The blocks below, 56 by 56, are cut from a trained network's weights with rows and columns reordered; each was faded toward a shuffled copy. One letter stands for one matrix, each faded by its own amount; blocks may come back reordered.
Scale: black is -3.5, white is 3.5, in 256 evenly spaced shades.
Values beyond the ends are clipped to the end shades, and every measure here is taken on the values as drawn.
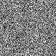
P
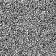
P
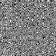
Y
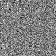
P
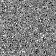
Y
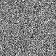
P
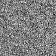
P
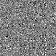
Y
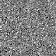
Y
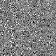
Y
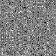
Y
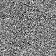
P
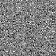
Y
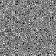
Y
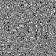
Y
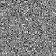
Y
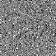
Y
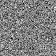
P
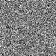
P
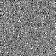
Y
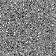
Y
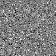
Y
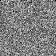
P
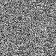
P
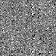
Y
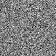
P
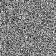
P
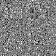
Y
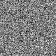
P
